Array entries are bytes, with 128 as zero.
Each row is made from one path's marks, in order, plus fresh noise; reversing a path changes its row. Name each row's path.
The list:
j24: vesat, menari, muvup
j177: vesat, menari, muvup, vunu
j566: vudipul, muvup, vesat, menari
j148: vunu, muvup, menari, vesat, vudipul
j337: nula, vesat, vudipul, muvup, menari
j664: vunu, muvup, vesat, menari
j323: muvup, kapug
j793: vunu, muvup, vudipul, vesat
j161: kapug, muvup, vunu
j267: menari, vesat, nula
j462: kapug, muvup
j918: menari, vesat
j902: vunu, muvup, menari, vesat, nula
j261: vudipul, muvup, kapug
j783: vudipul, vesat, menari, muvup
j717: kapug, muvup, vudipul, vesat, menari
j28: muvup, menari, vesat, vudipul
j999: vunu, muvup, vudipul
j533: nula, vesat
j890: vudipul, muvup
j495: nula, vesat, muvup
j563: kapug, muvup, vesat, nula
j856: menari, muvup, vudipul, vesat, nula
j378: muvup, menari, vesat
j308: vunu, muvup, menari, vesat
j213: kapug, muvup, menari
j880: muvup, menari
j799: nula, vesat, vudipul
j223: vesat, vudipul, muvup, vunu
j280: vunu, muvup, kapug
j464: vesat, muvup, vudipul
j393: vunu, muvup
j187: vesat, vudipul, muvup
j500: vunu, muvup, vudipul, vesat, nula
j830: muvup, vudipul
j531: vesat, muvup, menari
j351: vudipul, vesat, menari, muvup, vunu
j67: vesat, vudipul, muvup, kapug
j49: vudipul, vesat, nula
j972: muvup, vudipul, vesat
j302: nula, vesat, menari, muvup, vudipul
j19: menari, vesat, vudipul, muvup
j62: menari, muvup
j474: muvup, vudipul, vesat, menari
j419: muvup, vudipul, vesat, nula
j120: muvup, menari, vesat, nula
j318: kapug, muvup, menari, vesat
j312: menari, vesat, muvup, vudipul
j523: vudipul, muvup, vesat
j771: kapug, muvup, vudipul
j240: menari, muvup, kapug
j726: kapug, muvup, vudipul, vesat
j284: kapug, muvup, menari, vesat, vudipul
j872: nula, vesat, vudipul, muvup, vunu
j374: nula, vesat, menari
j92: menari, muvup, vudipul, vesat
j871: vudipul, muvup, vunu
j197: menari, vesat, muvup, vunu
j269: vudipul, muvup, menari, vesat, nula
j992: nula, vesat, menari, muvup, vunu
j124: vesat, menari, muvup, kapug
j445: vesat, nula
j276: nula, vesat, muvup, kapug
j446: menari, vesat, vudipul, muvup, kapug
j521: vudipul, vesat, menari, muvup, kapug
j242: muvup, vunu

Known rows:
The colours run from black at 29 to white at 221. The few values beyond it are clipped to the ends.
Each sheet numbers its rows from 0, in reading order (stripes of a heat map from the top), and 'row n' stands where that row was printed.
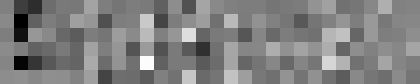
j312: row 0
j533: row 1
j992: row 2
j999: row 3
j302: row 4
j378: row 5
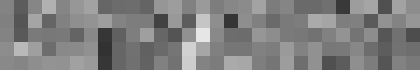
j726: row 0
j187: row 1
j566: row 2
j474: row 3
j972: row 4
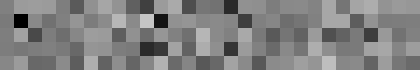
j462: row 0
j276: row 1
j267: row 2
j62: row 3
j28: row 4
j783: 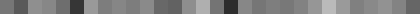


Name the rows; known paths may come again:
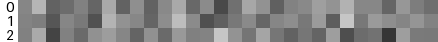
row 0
j28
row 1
j284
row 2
j267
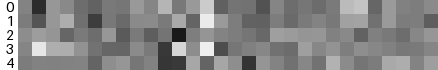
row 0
j992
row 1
j351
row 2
j664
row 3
j242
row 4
j62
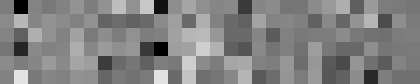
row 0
j276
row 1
j213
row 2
j223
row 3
j446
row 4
j972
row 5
j419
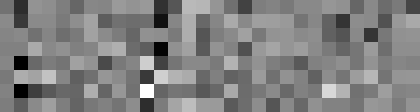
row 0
j521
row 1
j793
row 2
j500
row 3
j280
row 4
j533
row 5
j161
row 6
j302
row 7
j197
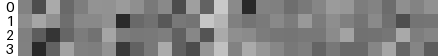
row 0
j187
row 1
j474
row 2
j312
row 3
j523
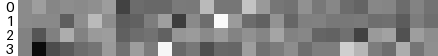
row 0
j378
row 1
j531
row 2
j726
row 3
j799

